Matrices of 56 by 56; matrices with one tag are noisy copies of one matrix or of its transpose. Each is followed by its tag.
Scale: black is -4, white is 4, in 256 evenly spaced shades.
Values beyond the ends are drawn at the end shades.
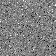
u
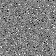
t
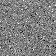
u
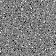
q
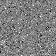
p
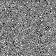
p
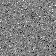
u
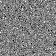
q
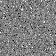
q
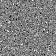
q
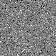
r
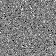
q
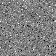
u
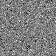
p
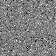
p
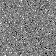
u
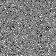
p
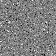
q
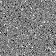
q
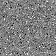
t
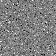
q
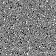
t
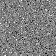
u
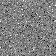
u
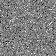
r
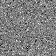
p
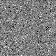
p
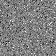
r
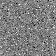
t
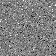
u
